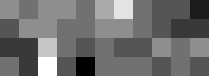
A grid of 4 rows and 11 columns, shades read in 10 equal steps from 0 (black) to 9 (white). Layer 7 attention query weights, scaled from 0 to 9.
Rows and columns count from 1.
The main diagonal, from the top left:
5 5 7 3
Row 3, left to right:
2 2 7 4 3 4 3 3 5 4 5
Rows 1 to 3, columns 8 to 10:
4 3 3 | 4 3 2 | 3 5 4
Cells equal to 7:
1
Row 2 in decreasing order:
5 5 5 5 4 4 4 3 3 2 2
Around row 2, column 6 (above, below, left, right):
6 4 4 5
